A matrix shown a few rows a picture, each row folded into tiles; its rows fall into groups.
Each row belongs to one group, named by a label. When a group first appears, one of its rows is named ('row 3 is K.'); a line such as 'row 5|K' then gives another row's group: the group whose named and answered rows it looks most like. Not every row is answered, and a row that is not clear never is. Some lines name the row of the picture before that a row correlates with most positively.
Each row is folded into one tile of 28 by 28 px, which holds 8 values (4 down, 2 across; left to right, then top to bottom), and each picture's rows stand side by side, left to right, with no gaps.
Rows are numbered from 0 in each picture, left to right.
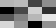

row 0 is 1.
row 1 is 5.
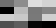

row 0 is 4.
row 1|4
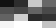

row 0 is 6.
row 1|1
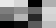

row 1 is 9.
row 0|4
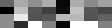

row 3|1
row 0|4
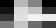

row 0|9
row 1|5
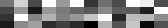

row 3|5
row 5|4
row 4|9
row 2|4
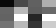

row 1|9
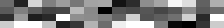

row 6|4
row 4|6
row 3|1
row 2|4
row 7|9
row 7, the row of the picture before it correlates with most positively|1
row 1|1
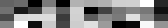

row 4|4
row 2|9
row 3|1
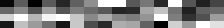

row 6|1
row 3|4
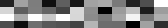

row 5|4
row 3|1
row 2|5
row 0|5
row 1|5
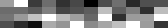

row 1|5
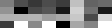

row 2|9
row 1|6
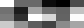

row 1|5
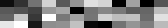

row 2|6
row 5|9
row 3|4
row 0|6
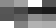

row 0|1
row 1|1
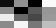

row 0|6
